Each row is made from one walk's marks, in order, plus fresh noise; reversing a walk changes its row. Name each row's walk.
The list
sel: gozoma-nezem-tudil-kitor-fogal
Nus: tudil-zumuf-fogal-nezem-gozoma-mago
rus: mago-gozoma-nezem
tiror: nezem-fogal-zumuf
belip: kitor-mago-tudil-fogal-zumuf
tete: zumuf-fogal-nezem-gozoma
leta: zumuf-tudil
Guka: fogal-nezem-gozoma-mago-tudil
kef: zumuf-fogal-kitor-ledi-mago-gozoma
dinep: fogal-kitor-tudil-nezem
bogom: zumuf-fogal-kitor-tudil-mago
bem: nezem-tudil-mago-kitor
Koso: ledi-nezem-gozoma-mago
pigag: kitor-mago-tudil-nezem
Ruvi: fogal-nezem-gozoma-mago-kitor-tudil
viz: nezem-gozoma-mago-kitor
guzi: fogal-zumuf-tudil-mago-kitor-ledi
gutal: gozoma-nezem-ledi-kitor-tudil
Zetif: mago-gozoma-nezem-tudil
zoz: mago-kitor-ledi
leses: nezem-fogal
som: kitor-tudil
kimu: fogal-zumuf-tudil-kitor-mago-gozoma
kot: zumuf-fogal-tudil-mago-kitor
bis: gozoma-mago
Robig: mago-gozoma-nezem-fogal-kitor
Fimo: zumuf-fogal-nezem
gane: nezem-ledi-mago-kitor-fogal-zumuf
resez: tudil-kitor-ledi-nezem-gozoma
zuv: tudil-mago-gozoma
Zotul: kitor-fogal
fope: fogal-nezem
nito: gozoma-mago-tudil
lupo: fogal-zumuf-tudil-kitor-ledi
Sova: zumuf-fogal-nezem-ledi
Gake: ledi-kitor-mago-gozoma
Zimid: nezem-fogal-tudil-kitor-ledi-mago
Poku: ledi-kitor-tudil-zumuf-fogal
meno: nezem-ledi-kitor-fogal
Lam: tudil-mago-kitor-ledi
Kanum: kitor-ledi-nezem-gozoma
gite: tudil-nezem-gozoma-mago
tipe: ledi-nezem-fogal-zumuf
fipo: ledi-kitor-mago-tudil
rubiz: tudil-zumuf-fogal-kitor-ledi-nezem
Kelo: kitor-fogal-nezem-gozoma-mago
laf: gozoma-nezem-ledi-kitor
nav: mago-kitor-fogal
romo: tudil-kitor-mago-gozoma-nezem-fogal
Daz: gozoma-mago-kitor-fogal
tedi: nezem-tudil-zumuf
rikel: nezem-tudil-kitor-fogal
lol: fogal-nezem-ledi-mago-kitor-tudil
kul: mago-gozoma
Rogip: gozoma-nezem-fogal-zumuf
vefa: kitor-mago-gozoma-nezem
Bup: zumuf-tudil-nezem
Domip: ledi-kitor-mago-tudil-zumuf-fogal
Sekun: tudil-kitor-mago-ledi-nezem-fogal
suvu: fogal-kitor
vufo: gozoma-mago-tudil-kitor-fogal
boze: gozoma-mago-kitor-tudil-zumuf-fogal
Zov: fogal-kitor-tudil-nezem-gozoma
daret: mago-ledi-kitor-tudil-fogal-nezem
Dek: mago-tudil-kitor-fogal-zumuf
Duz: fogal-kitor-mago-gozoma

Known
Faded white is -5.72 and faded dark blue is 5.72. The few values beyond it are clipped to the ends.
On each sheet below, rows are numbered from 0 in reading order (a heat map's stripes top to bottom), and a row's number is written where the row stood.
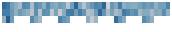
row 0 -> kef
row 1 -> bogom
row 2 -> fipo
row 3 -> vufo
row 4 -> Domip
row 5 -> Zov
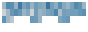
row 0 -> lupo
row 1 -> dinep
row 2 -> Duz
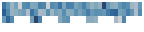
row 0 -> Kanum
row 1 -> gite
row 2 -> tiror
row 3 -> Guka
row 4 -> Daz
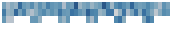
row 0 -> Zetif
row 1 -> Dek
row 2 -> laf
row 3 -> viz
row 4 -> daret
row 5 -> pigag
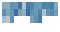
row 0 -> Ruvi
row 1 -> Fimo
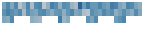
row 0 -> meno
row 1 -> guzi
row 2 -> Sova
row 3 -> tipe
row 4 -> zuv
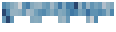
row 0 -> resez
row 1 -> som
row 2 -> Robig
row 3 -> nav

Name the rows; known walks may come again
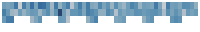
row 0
bis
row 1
Rogip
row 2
romo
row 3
kul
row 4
Duz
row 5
gutal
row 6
Bup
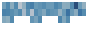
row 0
meno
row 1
tipe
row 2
bem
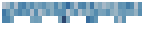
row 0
Zimid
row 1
tedi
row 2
Nus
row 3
Poku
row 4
rikel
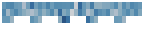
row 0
boze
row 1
belip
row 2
vefa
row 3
Domip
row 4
Dek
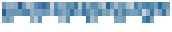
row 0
nito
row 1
sel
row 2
Ruvi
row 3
Sova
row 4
Lam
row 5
daret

